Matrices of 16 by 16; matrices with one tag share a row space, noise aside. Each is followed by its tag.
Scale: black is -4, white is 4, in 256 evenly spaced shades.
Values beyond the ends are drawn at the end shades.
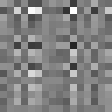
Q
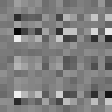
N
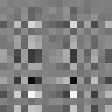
Q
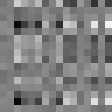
N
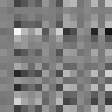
N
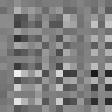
N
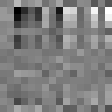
N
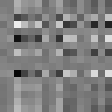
N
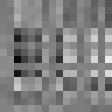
N
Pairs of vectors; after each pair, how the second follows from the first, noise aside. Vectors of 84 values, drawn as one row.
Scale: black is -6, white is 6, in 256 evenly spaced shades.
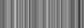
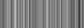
copied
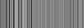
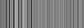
copied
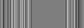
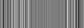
copied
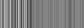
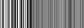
scaled up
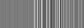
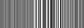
scaled up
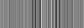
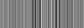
copied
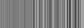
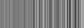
copied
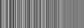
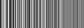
scaled up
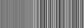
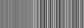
copied
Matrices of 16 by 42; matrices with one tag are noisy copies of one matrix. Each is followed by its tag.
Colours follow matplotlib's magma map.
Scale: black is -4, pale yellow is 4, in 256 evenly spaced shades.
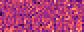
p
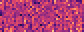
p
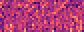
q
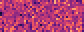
p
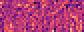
q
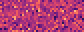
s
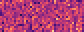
p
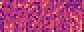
q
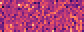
q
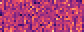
p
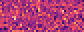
s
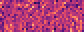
q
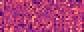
p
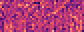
q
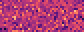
s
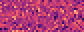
s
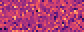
s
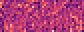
q
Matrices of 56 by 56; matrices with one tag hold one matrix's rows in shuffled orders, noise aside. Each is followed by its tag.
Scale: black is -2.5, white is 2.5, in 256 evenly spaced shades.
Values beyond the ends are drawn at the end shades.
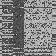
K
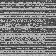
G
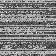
G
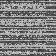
G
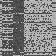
K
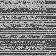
G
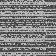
G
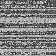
G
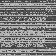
G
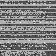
G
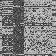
K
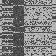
K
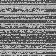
G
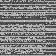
G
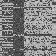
K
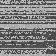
G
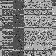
K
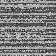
G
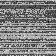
G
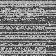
G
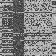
K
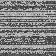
G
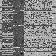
K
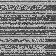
G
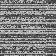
G
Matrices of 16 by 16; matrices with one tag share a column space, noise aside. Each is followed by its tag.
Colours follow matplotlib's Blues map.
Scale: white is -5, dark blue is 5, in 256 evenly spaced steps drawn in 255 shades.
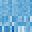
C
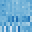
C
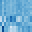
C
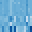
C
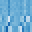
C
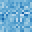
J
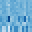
C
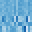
C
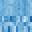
C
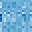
J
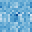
J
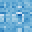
J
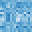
J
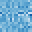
J
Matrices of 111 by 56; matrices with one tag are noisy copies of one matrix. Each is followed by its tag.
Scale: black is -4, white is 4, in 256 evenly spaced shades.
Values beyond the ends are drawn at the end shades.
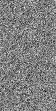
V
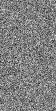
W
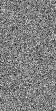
W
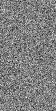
W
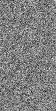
V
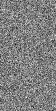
W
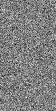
W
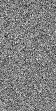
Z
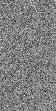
V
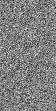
V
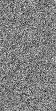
V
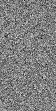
Z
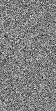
Z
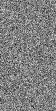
W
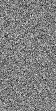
Z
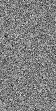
Z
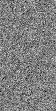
V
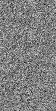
V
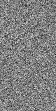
Z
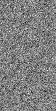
V
